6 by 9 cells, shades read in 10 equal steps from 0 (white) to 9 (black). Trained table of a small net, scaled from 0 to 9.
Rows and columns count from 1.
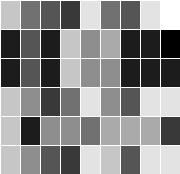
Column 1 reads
2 8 8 2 2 2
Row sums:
33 56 56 31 39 30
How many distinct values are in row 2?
6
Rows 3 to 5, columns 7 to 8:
8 8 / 6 1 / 3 3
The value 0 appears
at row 1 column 9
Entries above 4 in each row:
5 6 6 3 3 3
